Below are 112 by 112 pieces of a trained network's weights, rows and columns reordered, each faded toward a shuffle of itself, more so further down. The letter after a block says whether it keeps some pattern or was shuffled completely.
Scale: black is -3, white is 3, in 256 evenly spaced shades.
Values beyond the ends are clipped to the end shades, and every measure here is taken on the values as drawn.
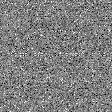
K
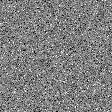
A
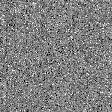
K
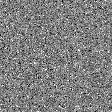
K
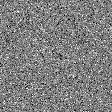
A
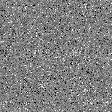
K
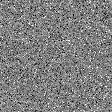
A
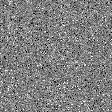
K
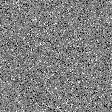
A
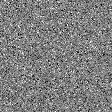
A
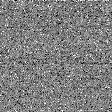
K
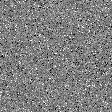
A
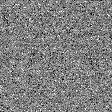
K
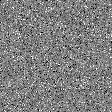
A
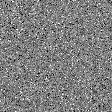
A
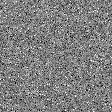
A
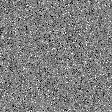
A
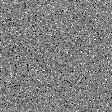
K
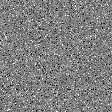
K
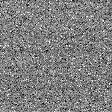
K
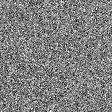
K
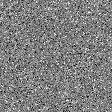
A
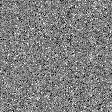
K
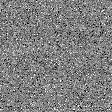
K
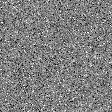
A
